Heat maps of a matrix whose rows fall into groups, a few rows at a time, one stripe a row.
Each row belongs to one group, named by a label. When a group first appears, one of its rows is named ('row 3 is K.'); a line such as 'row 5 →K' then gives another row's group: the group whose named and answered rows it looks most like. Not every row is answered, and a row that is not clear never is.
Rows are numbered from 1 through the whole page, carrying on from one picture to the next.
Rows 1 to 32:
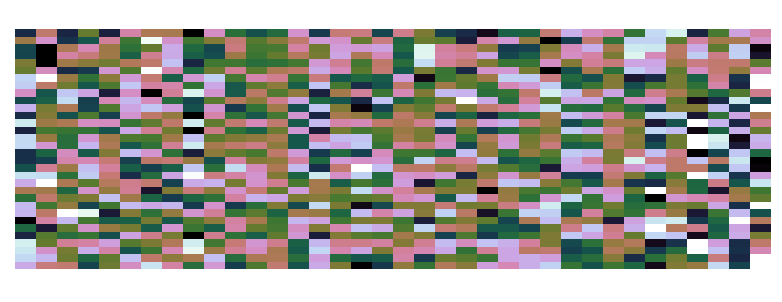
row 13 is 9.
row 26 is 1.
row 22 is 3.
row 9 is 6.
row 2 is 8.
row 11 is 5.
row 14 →1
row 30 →9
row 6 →8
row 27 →3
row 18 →3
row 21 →5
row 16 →9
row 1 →1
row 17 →1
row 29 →9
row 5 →3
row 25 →6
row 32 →5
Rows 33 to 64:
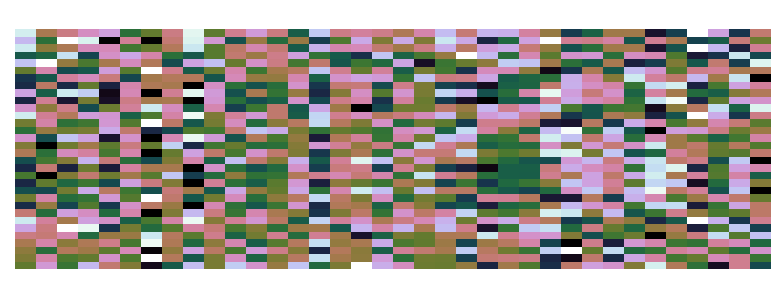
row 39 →3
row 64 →3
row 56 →1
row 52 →3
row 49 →6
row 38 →8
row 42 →1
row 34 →6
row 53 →1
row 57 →6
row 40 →1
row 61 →8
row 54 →3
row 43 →5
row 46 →6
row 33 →9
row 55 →8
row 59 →6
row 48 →3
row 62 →6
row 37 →5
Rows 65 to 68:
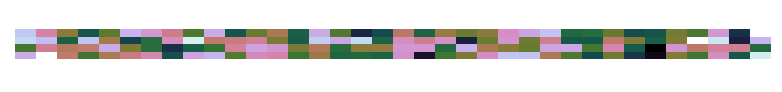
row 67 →6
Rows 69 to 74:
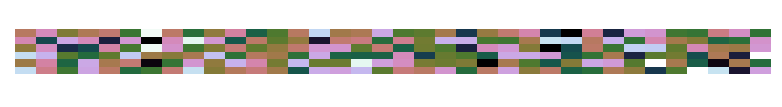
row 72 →5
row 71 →8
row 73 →3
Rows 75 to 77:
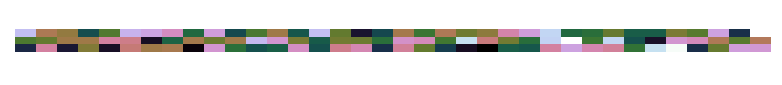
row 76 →6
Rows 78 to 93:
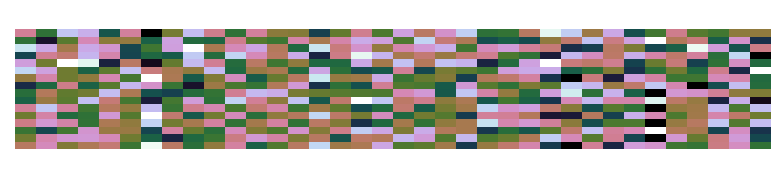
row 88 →5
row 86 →6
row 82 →6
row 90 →5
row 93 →8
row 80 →9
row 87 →3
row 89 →8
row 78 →6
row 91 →3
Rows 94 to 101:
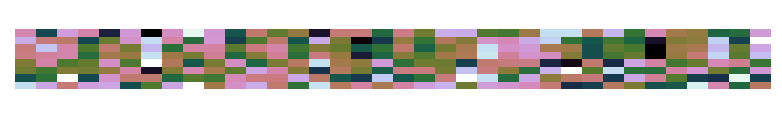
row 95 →5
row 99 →6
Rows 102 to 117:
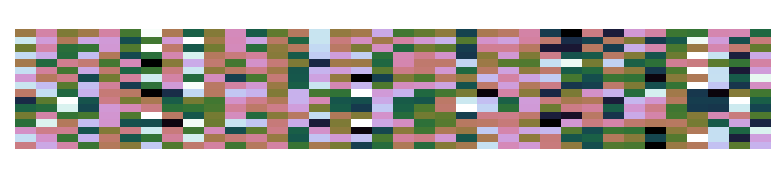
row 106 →6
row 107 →9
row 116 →9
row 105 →9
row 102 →8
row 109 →9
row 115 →5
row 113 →8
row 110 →3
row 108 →5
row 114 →3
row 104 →8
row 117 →5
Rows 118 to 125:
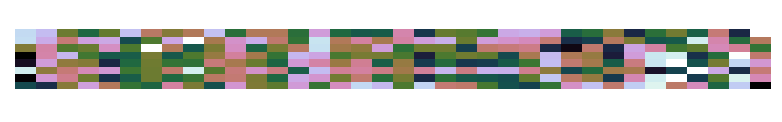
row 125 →3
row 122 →1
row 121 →1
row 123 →9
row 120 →8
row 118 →5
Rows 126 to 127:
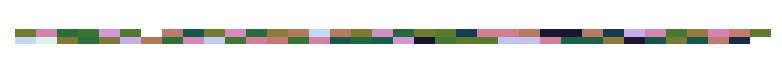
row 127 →5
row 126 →8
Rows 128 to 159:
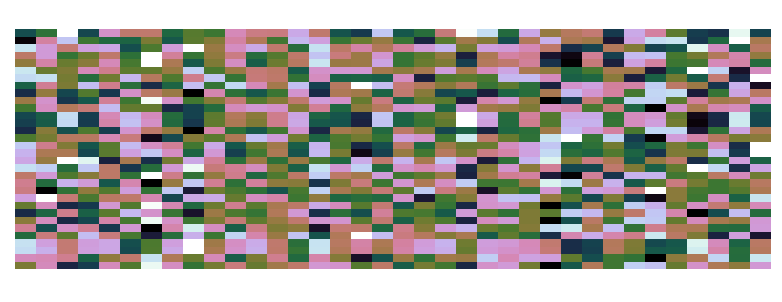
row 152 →1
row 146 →9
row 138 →6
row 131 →8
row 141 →1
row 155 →3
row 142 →6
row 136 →1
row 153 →8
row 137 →8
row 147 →8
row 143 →5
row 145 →6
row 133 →9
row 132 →8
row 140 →1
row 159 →8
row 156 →9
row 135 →3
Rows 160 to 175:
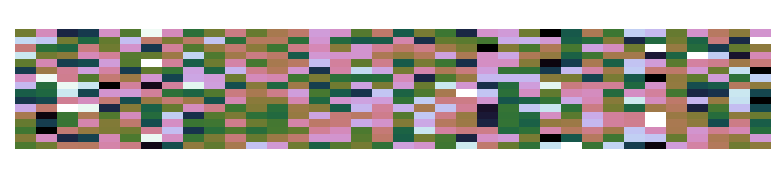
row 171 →3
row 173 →3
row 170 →6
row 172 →3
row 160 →8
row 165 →3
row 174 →8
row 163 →9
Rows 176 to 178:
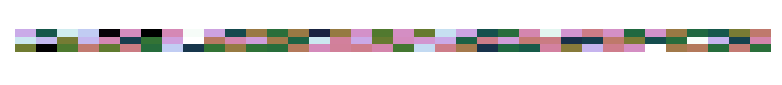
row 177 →9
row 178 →3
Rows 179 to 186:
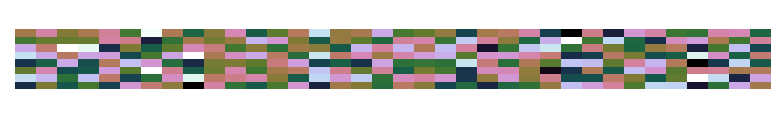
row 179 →8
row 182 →9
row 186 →1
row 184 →8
